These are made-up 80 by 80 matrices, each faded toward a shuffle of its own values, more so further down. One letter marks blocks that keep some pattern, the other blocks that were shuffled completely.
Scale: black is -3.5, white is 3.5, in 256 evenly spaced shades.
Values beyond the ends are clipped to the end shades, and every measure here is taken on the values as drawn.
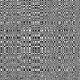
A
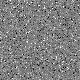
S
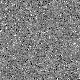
S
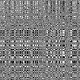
A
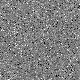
S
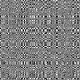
A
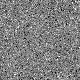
S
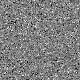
S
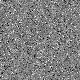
S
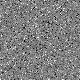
S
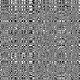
A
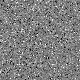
S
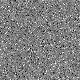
S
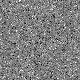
S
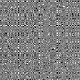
A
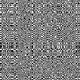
A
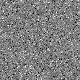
S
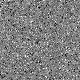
S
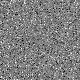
S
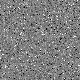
S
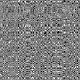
A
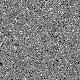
S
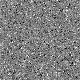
S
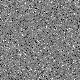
S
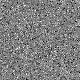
S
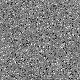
S
